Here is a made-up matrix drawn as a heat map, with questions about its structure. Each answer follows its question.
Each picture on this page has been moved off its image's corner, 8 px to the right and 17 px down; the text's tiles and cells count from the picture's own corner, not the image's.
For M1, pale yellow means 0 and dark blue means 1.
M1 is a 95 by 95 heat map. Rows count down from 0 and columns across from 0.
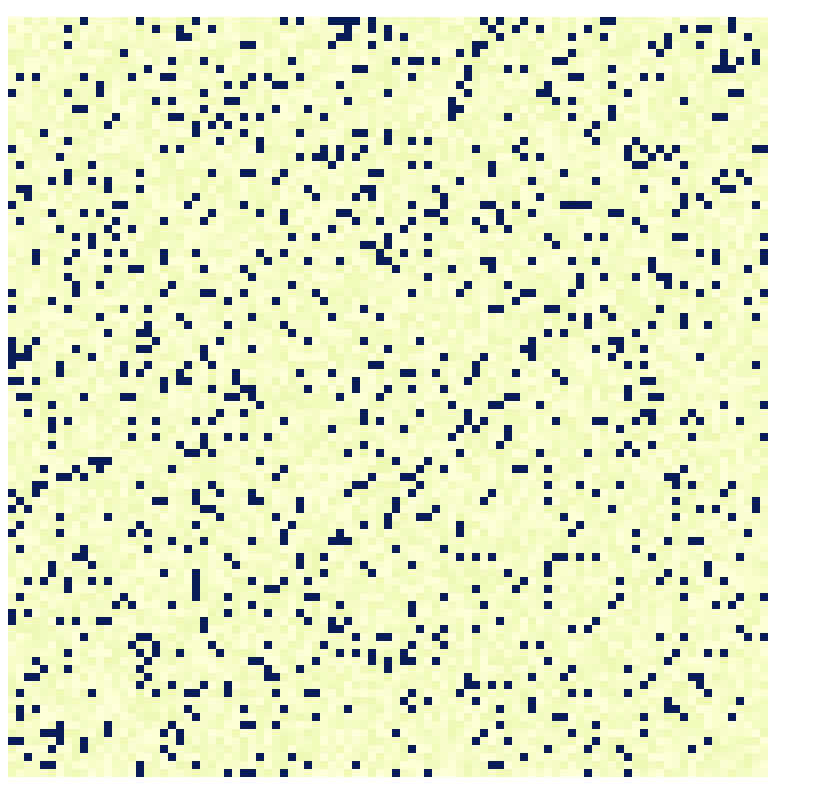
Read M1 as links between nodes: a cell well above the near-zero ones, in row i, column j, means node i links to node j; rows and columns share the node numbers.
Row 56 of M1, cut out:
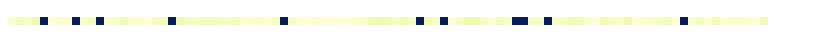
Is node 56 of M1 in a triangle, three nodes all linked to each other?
yes
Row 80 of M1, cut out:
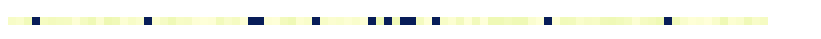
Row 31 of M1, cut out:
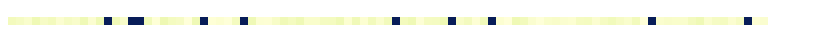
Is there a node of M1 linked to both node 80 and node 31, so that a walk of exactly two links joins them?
no
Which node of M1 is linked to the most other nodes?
node 50
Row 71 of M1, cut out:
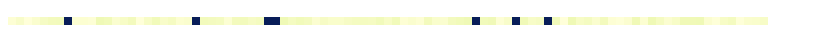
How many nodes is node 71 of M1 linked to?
7
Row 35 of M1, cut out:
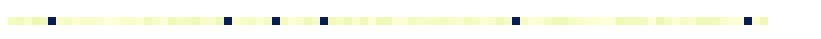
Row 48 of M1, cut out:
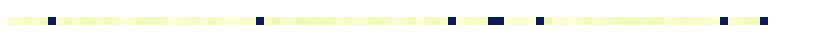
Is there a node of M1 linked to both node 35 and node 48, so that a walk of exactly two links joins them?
yes
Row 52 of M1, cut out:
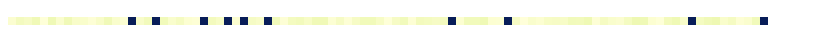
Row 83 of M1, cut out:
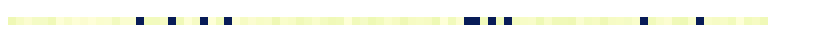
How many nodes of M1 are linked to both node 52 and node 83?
3
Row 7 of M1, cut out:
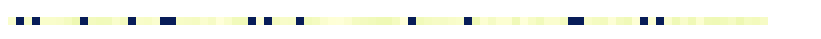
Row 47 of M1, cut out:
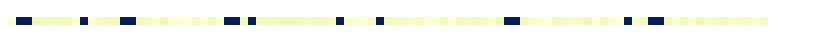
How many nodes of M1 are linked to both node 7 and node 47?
5
